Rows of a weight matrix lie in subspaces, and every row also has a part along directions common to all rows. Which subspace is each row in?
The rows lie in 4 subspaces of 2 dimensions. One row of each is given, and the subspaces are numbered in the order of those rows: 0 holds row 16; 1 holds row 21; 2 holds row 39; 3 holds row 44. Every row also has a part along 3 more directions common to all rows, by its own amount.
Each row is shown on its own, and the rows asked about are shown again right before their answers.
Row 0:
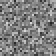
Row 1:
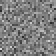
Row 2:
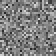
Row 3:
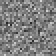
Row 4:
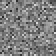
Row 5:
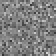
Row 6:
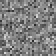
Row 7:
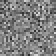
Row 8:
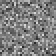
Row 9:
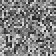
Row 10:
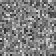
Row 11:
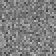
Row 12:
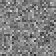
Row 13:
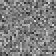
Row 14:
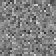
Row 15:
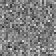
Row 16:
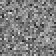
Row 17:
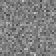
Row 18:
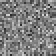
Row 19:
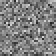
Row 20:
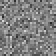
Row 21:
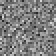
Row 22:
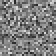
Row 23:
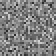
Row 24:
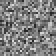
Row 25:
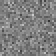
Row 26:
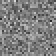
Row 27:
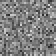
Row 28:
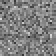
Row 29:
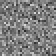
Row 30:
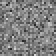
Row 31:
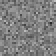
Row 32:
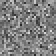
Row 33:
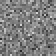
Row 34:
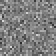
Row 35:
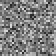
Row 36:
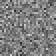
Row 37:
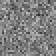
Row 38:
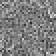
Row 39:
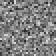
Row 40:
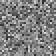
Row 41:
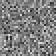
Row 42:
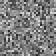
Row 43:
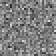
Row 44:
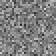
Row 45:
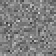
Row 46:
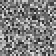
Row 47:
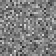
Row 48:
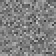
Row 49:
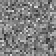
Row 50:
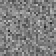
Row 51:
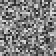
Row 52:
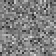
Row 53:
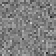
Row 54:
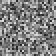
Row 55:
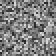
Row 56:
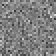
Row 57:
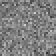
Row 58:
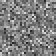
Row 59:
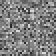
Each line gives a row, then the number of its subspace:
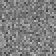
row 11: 1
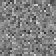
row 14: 2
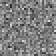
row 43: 0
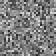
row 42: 2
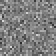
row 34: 1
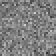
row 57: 3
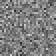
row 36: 3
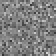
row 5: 3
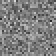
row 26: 2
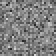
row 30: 0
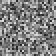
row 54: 2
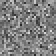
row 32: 2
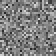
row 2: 0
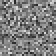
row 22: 2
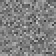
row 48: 1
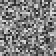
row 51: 2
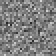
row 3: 1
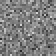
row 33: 3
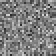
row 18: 3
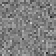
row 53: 3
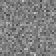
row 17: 1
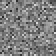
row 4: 0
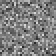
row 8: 3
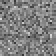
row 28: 2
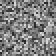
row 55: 3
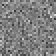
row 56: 3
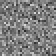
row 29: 3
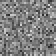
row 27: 3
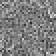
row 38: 3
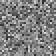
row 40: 2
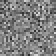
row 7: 2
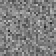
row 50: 2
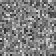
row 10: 3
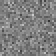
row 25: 0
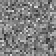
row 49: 1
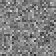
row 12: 0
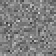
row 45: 1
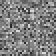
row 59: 0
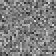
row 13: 1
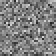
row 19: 1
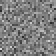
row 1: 1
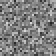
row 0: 1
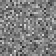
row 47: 3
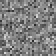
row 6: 1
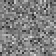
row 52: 0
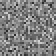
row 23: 3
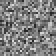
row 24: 1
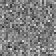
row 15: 0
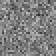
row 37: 2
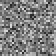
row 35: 0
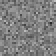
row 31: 2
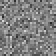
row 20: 1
